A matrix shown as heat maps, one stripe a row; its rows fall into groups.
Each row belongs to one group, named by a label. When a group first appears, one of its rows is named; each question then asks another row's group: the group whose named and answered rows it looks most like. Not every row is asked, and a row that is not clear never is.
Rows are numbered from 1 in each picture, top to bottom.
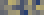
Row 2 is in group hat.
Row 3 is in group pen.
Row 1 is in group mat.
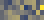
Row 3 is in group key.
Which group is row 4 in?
pen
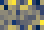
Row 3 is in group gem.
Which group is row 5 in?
hat
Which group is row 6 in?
mat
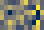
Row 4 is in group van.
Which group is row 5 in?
key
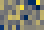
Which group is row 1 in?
key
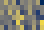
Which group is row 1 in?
gem
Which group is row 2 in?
mat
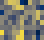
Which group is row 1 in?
pen
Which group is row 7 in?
van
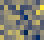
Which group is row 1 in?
van
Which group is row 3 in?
hat
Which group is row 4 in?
pen
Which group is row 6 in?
van
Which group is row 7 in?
pen
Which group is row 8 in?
van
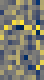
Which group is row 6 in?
hat
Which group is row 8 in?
van
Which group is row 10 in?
key
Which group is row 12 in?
pen
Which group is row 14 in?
key
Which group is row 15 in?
van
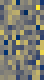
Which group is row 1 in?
gem
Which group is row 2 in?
key
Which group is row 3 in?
pen
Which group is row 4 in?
key
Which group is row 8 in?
gem
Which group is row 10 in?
hat
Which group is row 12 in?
van
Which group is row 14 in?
gem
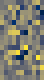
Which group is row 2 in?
mat
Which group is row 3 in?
gem
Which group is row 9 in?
gem
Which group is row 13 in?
mat
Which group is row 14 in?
hat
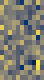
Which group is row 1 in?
hat
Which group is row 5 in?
pen
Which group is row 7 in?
key
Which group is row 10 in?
gem
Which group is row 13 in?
key
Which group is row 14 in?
hat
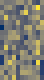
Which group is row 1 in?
van
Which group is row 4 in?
gem
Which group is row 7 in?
mat
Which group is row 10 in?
gem
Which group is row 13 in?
key
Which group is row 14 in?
gem
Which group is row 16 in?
gem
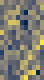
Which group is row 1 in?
key
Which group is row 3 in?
pen
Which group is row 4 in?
gem
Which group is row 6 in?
pen
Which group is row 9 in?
hat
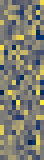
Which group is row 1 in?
hat
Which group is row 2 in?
mat
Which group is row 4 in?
mat
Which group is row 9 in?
hat
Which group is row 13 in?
van
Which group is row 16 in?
hat
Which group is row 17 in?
gem
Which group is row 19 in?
key
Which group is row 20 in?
gem
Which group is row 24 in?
hat
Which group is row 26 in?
van
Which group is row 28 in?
key
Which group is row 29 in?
key
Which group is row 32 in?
mat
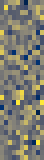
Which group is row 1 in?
pen
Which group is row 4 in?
hat
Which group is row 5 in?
mat
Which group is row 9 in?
gem
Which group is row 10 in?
van
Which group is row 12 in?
pen
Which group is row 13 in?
van
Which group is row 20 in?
van
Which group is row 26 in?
key
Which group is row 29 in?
key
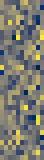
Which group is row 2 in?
gem
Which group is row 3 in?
pen
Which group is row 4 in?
van
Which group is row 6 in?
key
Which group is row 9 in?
hat
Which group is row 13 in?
pen
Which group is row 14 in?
van
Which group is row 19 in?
pen
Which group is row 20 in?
hat
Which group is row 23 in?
gem
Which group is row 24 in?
key
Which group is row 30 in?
gem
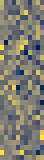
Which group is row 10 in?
van
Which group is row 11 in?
pen
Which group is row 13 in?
mat
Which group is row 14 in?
gem
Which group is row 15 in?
hat
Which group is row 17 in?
mat
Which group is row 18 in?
gem
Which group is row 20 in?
pen
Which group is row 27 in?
hat
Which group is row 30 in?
gem
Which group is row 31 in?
van
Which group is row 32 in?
hat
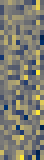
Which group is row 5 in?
key
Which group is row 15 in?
key
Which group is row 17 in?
pen
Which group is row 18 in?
key
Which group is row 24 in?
pen
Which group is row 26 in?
gem
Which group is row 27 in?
hat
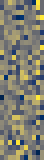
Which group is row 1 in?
key
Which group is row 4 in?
hat
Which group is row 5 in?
van
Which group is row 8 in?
pen
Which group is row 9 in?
gem
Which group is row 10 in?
hat
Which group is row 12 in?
mat
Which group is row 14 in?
gem
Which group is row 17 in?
key
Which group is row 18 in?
mat
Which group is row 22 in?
gem
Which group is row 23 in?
hat
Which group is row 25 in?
key
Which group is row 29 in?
mat
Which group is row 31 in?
van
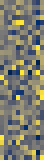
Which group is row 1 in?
van
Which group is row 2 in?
mat
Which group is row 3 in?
van
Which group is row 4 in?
hat
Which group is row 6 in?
mat
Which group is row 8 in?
mat
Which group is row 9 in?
van
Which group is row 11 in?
key
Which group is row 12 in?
hat
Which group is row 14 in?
mat
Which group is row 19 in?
hat
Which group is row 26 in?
pen
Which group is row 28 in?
van
